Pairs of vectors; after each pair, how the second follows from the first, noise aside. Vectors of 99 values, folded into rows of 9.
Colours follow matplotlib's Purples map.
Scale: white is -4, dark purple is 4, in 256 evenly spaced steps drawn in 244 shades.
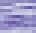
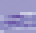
partly zeroed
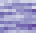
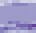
partly zeroed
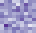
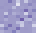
partly zeroed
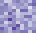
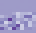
partly zeroed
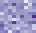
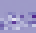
partly zeroed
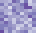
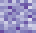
sign-scrambled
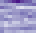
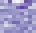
sign-scrambled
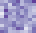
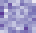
negated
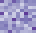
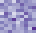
sign-scrambled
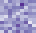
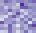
sign-scrambled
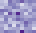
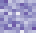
negated
